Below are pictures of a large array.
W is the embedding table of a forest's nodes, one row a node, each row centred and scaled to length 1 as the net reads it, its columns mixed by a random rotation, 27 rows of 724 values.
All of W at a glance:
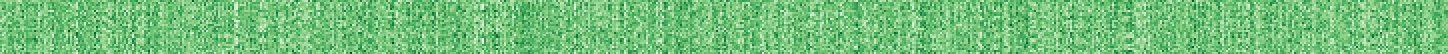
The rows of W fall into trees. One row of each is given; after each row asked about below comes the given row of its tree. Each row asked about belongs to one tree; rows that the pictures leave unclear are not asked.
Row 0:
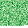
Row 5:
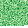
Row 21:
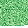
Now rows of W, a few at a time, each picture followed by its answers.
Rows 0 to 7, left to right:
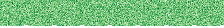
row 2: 21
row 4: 21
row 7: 21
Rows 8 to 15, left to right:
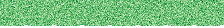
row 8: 5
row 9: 0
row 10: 21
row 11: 21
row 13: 21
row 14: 0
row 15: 21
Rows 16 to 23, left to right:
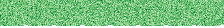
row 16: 5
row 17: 5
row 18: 5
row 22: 5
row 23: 0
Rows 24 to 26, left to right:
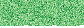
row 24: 5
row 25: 21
